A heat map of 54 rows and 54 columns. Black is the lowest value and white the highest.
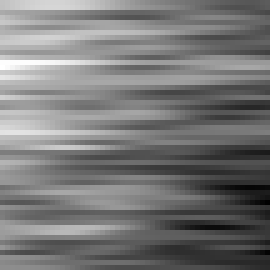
Ninth with the lowest average: bottom right. Slope: up to the top left. Ninth with the highest average: top left. Grain: streaks across.
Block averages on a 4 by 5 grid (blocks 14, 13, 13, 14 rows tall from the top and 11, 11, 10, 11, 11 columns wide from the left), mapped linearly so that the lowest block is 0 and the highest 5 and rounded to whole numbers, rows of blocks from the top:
5 4 3 3 2
5 4 3 2 2
3 3 2 1 0
3 2 2 1 0
